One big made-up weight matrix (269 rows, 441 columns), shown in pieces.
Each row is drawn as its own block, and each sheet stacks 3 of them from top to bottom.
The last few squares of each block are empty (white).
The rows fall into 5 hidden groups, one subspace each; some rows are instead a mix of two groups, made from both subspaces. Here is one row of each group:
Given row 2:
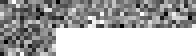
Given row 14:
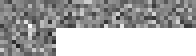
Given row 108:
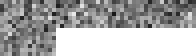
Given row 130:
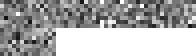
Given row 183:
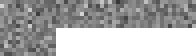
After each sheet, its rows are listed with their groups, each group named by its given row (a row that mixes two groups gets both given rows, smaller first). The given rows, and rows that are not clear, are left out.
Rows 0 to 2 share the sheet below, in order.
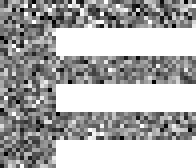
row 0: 2
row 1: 14
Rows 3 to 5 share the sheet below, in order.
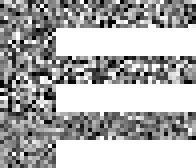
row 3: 130
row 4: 14 and 108
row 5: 2 and 130
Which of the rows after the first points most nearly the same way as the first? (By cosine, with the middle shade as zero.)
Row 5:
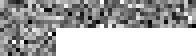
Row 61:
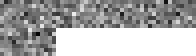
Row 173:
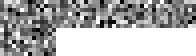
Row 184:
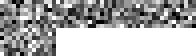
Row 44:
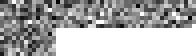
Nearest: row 184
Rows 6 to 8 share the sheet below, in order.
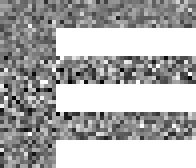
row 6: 14 and 108
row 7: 14
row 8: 2
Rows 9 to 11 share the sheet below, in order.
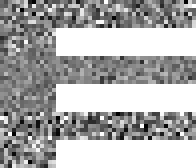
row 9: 2
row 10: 130
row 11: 183
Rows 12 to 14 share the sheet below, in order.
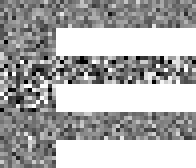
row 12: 14
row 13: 14
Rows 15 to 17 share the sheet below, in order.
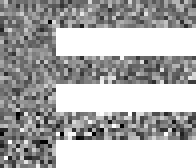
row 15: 14 and 183
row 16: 130
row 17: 183
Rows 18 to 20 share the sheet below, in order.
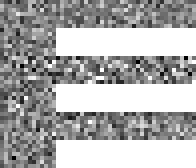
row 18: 130
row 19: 2
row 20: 2 and 108
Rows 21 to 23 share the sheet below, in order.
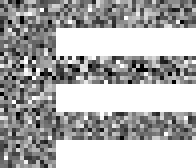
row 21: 130 and 183
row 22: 2
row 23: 183
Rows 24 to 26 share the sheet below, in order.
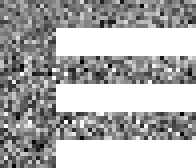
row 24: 130
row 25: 108
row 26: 183
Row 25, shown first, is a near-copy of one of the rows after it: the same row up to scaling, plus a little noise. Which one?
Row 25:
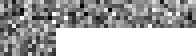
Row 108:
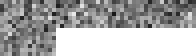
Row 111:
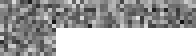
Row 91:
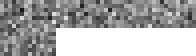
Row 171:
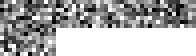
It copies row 91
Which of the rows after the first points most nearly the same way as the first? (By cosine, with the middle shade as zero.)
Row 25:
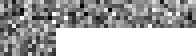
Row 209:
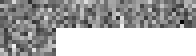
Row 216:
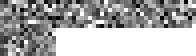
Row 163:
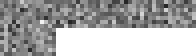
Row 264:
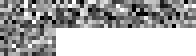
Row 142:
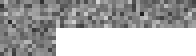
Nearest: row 163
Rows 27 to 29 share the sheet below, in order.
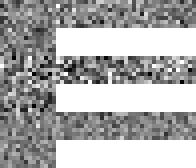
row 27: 183
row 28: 108
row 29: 183
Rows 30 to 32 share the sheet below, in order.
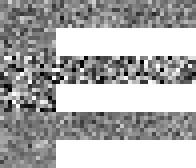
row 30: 2 and 130
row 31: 108 and 130
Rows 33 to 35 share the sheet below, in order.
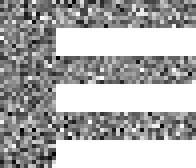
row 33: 2
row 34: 2
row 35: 108 and 130
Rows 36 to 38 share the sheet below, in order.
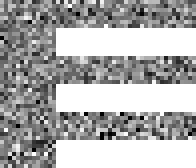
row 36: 2
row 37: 14
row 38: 130
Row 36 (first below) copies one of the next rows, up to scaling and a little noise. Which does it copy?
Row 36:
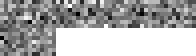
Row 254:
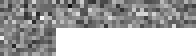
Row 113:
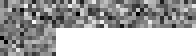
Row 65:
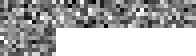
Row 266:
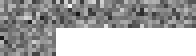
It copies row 266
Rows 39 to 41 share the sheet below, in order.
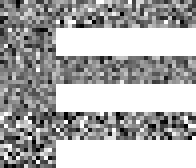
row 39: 183
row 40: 183
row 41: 183
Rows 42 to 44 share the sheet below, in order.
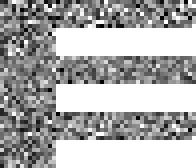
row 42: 2
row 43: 14
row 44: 2
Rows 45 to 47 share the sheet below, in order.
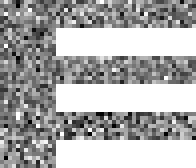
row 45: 183
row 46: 183
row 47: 183
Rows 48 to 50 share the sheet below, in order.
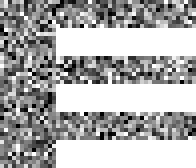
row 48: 14
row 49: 108
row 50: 130
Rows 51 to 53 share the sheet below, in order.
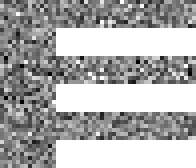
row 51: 130
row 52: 2 and 108
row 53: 2 and 130
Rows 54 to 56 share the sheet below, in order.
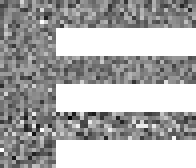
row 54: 108
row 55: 2 and 130
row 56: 2
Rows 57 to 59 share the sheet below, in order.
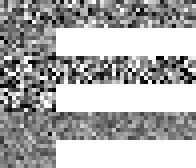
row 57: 2
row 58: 108 and 183
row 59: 14
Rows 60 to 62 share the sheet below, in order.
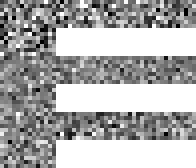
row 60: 14
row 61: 14 and 108
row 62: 183
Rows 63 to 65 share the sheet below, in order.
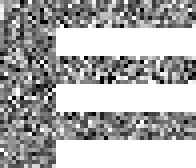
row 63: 2 and 108
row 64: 130
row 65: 2
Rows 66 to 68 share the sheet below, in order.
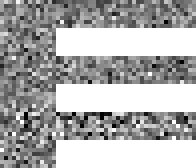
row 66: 183
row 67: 108
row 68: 2 and 183
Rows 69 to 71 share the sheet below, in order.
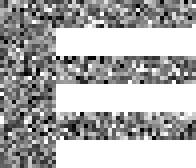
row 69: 2
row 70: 2
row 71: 108
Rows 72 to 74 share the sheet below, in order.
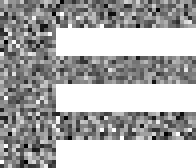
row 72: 14
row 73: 14
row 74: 14 and 183
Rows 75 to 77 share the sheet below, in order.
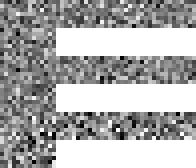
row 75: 130
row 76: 130
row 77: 14 and 108
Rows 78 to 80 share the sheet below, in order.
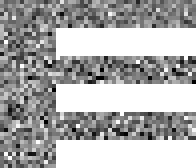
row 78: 14
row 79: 2
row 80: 2 and 130
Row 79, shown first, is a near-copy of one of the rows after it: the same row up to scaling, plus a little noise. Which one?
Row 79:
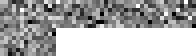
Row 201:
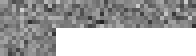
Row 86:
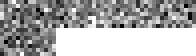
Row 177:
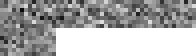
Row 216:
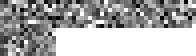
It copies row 201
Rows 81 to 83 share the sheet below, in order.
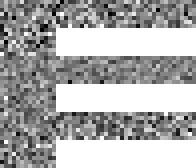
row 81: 14
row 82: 14 and 130
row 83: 14
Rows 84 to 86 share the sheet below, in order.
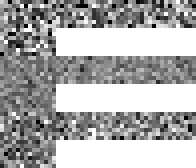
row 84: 14
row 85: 2 and 14
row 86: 2
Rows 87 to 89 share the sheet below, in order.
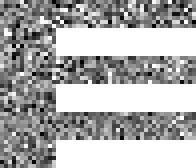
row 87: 108 and 183
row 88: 108
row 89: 14 and 108
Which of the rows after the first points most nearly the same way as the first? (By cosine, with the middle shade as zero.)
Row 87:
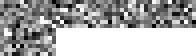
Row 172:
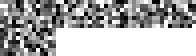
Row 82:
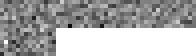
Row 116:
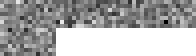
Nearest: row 116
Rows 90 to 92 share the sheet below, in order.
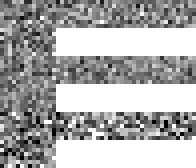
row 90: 2 and 108
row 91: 108
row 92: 2 and 108
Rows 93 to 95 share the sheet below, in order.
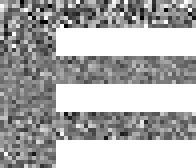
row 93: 108
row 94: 2
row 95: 2 and 183
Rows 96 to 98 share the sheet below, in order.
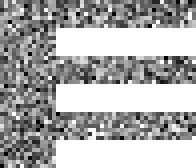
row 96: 108
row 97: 14
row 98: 2
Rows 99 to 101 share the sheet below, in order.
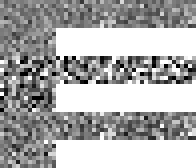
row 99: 130
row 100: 2 and 108
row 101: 130
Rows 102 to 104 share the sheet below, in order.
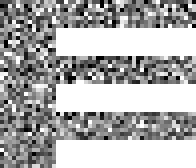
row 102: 183
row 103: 183
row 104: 2
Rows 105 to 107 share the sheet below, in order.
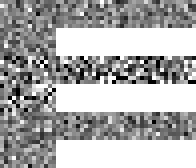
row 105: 183
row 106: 130
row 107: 108
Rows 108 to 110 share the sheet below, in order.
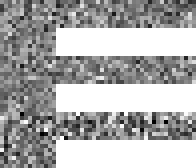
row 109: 2
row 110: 108
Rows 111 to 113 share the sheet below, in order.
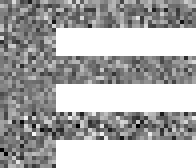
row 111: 108
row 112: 2
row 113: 2
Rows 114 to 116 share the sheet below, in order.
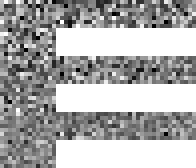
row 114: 183
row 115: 2 and 130
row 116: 183
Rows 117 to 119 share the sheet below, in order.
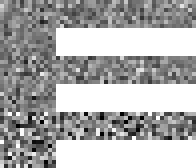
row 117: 108
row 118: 2 and 130
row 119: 130
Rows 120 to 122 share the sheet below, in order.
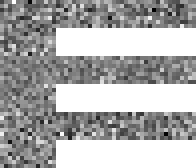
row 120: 108
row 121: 130
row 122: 183
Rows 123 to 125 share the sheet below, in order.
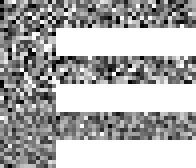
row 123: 108
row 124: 14
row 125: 14 and 183
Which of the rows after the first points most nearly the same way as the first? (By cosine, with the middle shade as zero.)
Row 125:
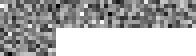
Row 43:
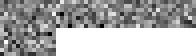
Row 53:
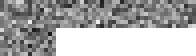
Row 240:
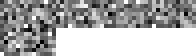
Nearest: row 240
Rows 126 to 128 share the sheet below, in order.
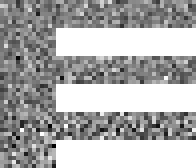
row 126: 183
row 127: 183
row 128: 108 and 130
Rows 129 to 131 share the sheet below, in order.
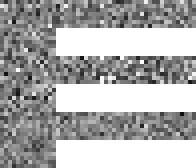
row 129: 183
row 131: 183
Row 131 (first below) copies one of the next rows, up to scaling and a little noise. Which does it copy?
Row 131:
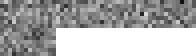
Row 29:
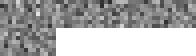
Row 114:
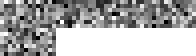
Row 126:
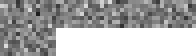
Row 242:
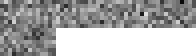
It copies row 242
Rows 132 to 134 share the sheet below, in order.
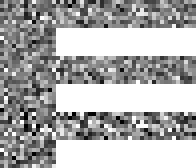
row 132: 2
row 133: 14 and 183
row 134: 2
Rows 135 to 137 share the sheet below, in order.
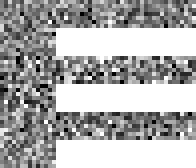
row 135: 14 and 130
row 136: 183
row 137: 108 and 183
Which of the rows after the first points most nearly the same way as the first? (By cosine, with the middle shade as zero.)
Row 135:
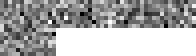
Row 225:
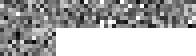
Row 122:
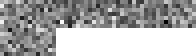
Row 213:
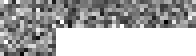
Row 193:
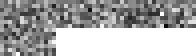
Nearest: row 193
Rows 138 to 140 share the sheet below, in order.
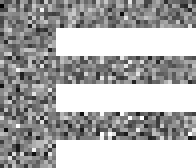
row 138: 108 and 183
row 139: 130
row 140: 130
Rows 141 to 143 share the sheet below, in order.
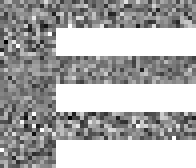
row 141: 14
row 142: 108 and 183
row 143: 2
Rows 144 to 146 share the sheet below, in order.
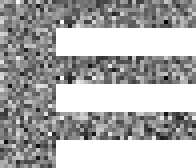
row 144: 183
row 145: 183
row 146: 14
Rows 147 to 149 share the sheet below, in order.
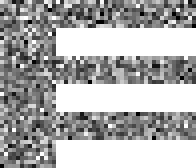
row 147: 2
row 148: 2 and 108
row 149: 14
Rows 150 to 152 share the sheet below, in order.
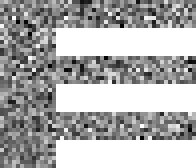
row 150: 14
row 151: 2 and 108
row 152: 2 and 108
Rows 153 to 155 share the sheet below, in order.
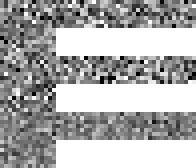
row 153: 2
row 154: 130
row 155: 108
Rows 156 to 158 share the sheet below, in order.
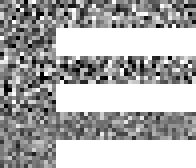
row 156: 2
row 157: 108
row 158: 130
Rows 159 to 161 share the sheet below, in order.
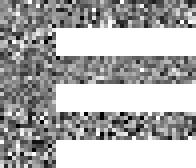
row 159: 108 and 130
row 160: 2
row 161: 130
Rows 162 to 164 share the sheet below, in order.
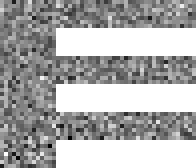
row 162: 108
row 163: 108 and 183
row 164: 14
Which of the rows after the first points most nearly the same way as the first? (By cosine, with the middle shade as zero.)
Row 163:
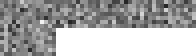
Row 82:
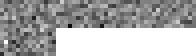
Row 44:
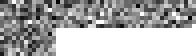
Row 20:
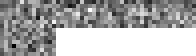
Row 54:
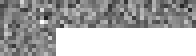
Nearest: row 54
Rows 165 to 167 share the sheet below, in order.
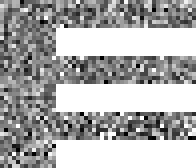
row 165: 108
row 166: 2 and 183
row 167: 130
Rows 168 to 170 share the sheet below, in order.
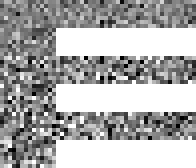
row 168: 130
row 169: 130
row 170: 108
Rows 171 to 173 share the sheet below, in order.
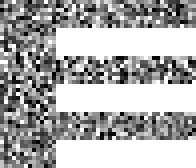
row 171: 108
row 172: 183
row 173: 108 and 130
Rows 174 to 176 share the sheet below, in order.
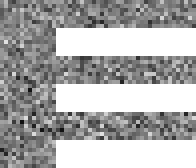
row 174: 2
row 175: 14
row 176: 2
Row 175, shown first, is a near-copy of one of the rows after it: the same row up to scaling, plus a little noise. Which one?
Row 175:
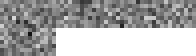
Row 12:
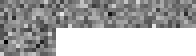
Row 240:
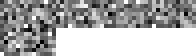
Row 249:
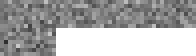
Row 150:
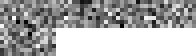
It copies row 150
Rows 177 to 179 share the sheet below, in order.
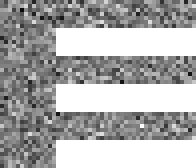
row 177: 2
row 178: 2 and 14
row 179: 2
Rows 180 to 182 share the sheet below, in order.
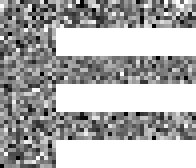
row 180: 14 and 108
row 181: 108
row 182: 14
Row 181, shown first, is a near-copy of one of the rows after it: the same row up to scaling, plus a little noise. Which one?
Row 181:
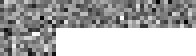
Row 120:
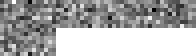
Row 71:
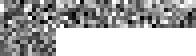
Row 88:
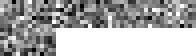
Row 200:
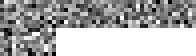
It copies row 200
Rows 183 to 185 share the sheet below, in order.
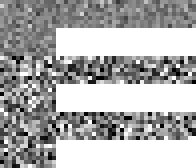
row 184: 2
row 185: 14 and 130
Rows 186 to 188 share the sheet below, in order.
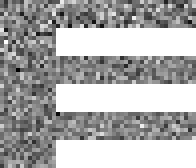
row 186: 14
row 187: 130
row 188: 2
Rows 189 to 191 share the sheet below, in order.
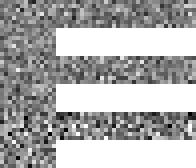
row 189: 2
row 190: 130
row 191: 14 and 108
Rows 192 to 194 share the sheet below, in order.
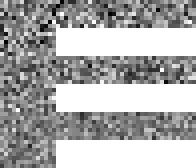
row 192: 14
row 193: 130
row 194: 14
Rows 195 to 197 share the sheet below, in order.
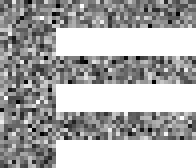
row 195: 108
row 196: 14
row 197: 108
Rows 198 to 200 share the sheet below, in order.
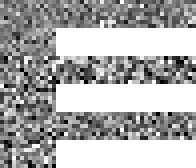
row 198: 130
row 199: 14
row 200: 108
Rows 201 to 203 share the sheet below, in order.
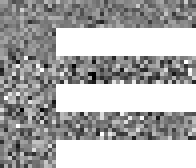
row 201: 2
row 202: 2
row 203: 130
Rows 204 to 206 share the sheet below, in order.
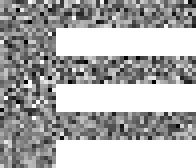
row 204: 2
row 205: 14
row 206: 2 and 108
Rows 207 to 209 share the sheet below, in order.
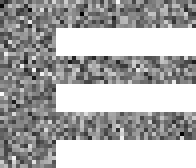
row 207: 183
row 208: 2
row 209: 14 and 108
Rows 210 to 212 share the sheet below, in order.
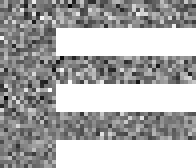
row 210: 2
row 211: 14
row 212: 130
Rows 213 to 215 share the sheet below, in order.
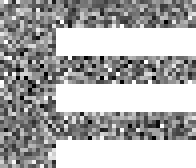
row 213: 2 and 183
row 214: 14 and 130
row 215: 108 and 130
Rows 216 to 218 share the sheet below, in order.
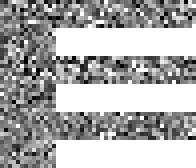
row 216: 2
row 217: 2
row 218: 130
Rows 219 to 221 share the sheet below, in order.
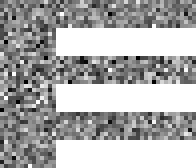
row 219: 14
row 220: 14
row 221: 14 and 108
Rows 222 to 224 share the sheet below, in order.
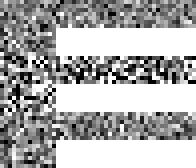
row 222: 14
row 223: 130
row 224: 14 and 108
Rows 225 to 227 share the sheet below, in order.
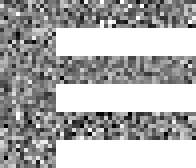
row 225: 130
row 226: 14 and 108
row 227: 183
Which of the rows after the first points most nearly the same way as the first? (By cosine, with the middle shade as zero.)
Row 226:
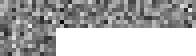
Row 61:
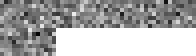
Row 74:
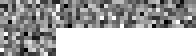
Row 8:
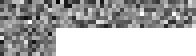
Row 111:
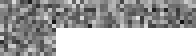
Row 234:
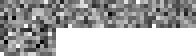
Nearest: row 234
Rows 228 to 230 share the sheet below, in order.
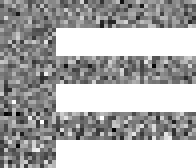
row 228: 130
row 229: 108
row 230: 130 and 183
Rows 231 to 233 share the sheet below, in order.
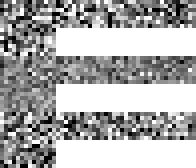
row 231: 108
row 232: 108
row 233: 108
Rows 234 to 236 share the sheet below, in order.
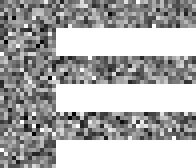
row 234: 14
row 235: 14
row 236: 2
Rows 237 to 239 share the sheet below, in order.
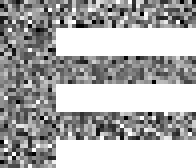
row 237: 183
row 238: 14
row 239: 14 and 130
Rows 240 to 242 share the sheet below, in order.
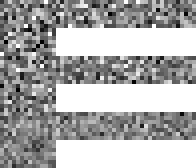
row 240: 14
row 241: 130
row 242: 183
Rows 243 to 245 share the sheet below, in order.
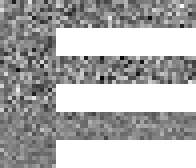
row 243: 108
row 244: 130
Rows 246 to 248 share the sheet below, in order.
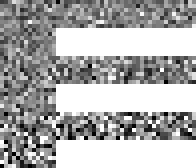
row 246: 2
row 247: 14 and 130
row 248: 14
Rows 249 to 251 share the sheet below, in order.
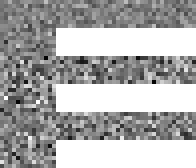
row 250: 14
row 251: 14
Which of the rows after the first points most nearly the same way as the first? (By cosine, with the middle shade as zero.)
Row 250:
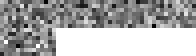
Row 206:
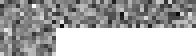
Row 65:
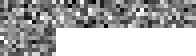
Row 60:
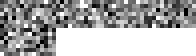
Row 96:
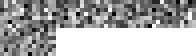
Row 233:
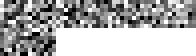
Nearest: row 233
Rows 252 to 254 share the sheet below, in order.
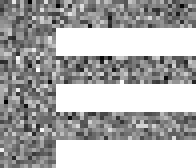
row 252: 108
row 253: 183
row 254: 2
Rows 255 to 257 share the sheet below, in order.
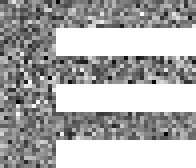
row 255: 2
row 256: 14
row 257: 183
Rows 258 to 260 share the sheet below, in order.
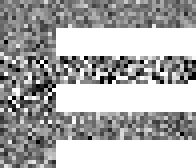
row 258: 14
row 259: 130
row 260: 108 and 183
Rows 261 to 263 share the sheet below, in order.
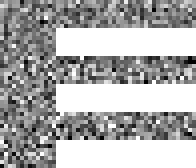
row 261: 108
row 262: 2 and 108
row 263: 14
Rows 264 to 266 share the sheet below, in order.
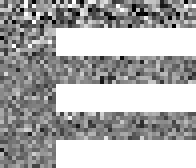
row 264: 2
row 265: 130
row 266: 2
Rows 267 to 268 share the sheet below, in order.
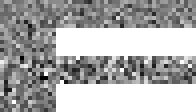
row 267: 14
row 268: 108
